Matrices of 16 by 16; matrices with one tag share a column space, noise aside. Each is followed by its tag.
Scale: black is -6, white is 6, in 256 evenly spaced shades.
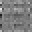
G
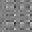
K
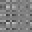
K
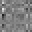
G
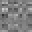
G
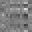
G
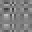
G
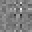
G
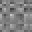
G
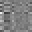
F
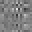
G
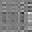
F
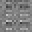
K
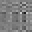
F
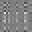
F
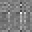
F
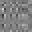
G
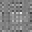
F
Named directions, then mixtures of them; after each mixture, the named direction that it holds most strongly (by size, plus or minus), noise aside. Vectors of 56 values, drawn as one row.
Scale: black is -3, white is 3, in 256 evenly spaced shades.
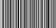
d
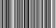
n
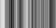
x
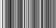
x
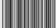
n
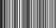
d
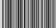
d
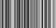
n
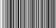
d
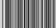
n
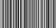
d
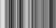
x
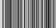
d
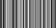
n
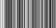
x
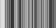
x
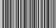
d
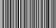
d
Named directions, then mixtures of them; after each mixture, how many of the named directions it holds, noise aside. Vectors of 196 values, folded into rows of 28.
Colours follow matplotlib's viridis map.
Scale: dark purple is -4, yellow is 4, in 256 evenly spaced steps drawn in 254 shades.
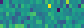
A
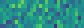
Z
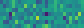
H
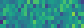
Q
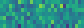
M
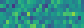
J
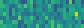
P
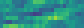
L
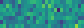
three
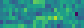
three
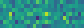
one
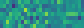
two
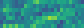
three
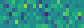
three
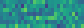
three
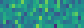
one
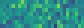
one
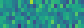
two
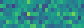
one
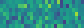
three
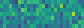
three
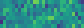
two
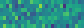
three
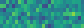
one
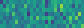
two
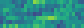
two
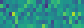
two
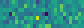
one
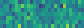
one
